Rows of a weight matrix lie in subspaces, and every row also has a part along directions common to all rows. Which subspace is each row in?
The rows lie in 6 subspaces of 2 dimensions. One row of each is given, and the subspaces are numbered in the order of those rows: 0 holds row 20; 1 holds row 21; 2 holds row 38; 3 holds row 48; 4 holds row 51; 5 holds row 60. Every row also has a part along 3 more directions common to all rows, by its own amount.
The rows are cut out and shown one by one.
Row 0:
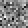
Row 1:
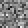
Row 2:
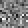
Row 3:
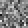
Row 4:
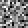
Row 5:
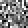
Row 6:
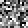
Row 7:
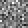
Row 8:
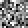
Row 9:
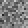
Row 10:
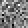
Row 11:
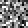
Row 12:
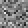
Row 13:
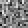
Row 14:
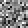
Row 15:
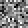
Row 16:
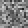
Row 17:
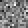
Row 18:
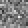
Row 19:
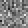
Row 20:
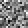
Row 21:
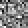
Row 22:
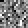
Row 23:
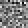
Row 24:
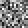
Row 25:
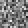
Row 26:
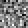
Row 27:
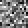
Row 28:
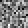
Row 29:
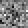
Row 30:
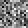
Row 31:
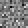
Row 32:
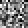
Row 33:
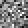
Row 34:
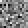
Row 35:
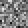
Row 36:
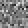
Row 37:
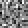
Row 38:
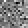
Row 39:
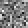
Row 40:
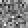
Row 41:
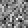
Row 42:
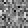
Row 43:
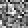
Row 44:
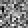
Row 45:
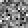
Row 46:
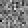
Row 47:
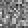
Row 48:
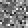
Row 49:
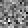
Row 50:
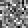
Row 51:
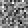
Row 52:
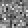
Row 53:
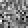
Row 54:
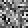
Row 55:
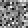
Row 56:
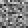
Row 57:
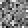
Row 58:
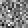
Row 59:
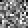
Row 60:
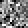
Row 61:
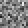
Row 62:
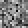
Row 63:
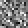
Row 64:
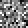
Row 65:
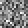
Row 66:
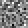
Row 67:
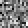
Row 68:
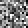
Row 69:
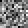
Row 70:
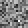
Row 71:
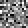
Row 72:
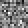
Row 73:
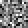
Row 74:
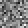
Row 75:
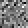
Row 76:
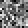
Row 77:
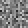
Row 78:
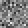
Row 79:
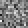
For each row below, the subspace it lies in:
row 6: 0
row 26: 2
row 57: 5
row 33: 2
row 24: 5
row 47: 1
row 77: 4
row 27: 3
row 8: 5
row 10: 2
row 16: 4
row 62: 5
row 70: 4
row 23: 1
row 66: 2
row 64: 0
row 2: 4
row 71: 3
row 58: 5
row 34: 1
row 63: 5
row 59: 3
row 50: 3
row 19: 5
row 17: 3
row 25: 3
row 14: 0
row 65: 5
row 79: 2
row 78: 5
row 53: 3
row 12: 2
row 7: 5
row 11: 0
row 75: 2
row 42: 4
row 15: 4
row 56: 1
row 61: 0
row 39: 2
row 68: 3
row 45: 3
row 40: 1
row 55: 0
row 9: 2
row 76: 5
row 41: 1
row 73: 1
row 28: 3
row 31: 0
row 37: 1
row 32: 1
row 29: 4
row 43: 1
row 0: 0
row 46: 0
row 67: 0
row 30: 5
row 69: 4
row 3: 2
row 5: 3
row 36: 3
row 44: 4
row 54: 4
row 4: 0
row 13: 1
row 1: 0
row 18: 1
